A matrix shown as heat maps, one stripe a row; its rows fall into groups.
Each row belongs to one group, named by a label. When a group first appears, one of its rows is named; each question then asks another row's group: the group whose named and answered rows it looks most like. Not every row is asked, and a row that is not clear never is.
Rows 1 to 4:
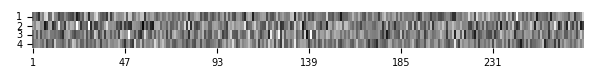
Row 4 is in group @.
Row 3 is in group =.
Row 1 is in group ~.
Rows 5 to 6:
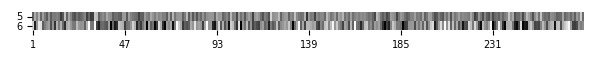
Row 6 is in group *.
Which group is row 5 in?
=
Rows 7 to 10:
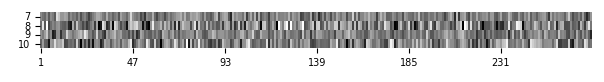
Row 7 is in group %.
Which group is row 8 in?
=
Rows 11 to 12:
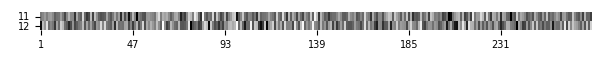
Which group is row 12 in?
@
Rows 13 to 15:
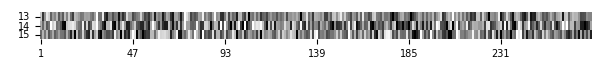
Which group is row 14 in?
%
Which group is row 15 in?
=
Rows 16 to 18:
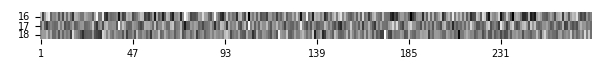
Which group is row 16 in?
*
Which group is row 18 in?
=
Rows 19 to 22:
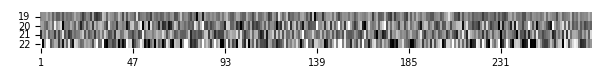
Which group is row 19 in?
=
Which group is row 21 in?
@
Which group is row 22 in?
*
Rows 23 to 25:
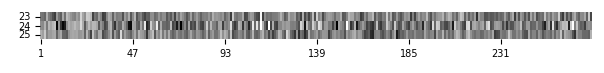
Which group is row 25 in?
%
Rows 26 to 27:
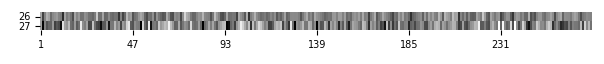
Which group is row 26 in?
*
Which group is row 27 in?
@
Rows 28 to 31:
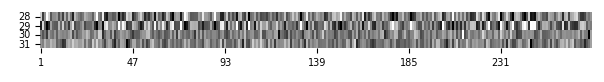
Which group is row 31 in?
%
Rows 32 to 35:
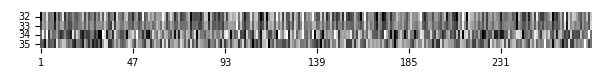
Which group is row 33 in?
@
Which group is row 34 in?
=
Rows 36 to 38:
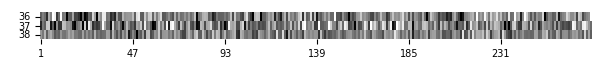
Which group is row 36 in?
~
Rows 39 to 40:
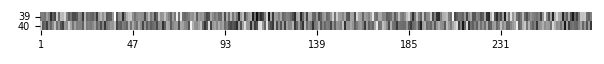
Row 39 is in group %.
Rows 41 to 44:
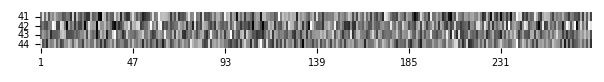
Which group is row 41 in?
=
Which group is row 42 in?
~
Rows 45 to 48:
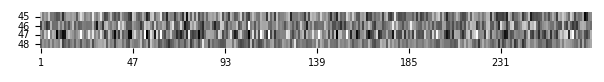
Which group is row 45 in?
%
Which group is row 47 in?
%
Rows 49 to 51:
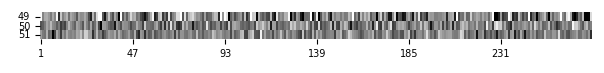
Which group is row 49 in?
%
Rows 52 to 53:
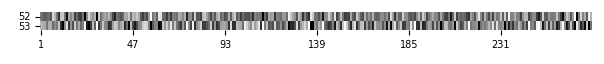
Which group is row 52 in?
~
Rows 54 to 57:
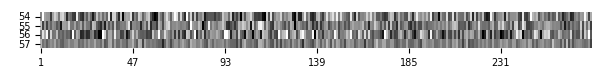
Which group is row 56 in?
=
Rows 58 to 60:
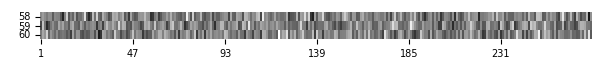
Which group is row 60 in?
=
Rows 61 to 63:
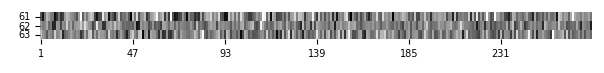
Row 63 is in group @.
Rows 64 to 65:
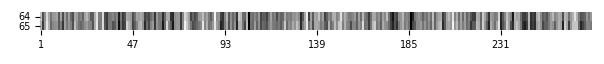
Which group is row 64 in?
*
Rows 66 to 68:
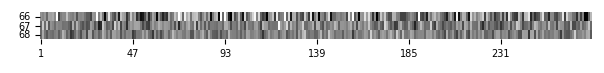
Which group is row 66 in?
%
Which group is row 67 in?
=
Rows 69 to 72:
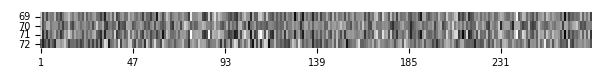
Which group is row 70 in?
*
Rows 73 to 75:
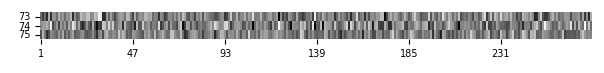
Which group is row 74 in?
=
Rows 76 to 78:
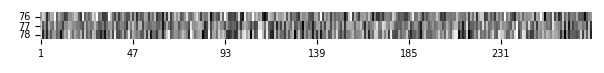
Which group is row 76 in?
%
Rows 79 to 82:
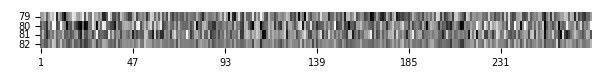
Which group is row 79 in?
%
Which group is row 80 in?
~
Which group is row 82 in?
~
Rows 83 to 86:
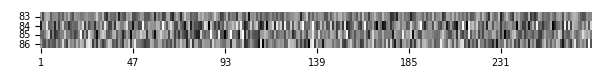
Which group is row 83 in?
*
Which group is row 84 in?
@
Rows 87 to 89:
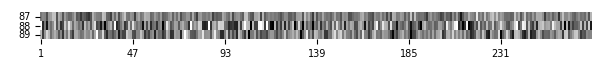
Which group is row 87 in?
~
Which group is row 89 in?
*
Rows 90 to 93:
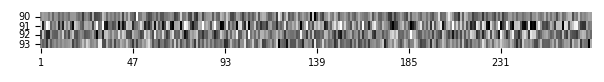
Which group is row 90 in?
=
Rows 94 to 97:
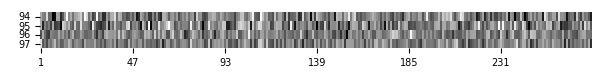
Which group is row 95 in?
@
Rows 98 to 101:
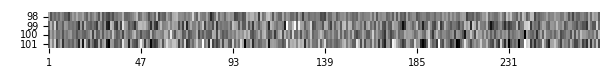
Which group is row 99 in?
=
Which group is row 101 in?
=
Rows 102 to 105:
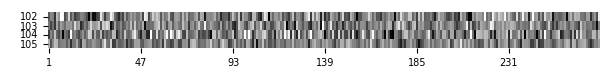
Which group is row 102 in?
~
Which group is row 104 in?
@
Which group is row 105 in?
*
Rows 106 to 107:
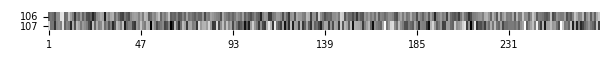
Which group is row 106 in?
~
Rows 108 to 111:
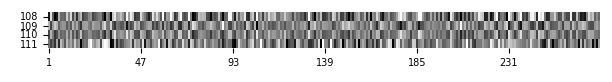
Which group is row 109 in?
*
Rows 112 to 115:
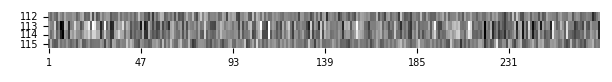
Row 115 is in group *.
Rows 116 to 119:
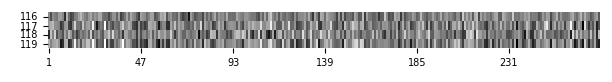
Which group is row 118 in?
@
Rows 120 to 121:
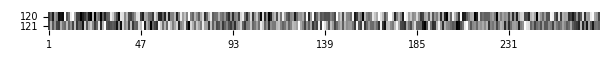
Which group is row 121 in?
=
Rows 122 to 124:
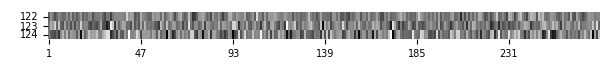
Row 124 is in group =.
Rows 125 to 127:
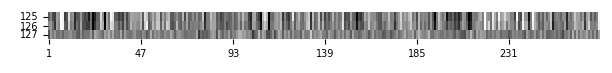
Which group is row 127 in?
@
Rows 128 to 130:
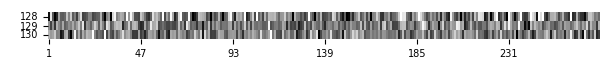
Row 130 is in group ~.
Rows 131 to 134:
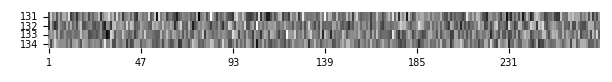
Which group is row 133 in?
=
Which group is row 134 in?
*
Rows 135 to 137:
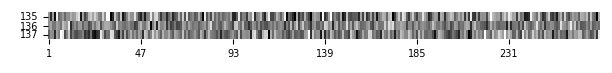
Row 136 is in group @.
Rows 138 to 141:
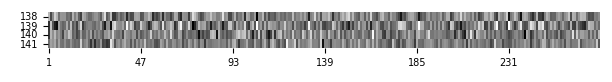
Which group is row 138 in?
*
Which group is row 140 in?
@
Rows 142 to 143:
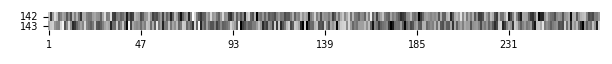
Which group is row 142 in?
*
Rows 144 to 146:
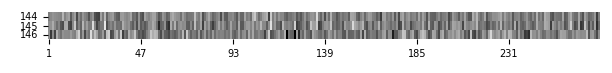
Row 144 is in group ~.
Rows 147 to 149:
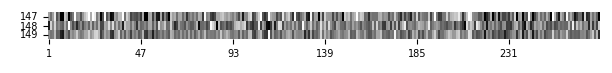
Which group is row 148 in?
@
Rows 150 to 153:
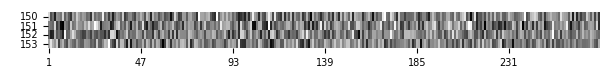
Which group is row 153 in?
%
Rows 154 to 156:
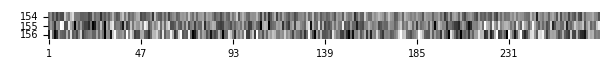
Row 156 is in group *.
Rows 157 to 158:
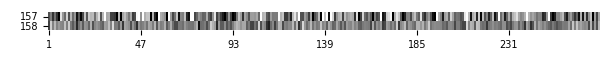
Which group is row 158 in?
@
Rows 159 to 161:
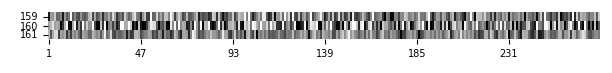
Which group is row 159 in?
@
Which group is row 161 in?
*
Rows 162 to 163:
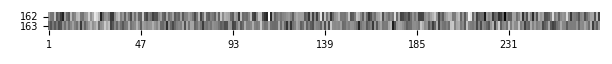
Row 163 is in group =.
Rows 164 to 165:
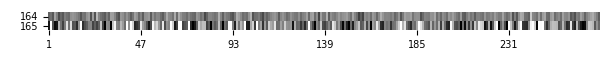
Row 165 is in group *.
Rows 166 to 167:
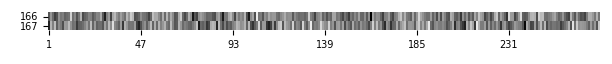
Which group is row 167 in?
@
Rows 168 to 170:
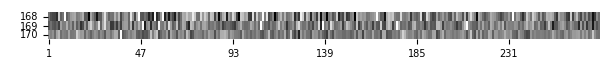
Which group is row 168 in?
%
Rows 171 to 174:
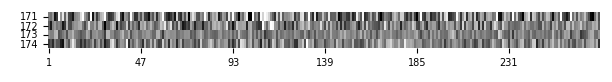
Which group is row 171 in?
%
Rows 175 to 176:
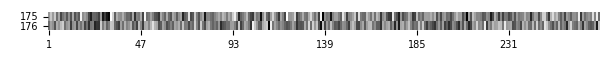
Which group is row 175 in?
=
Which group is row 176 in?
~
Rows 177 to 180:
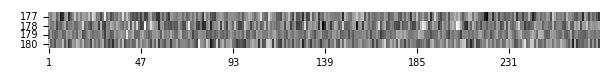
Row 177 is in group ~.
